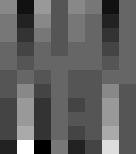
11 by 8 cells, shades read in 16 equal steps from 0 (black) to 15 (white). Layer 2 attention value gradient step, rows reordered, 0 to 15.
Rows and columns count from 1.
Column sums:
58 72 54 63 59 60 70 61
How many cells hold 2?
4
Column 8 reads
6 6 6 6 6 6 5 5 5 5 5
